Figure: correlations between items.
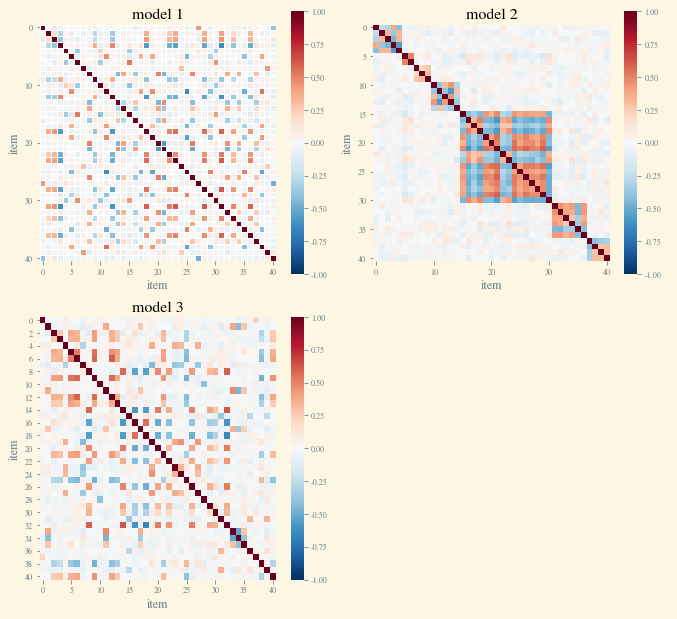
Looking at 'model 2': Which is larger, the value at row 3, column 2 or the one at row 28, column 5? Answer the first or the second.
the second
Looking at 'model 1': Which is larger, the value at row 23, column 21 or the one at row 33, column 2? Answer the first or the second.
the second
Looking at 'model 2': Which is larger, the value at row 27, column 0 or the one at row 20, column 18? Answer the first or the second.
the first
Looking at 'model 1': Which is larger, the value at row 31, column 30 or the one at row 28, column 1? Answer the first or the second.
the second
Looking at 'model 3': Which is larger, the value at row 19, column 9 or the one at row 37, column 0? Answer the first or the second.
the second
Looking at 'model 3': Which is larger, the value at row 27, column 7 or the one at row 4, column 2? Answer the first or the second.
the second
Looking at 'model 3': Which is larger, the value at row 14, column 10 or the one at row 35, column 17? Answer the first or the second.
the second
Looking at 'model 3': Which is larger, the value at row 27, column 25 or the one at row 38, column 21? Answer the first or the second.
the first
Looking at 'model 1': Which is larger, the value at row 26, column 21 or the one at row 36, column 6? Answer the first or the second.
the second
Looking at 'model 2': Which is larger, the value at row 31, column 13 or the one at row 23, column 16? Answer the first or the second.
the second
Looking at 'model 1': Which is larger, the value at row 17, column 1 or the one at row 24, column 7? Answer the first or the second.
the second
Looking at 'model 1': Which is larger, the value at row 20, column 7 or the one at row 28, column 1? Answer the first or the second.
the second
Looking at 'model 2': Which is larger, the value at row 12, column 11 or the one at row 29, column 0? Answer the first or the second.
the second
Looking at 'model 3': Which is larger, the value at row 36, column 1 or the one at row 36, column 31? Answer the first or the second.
the second
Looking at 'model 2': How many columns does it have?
41
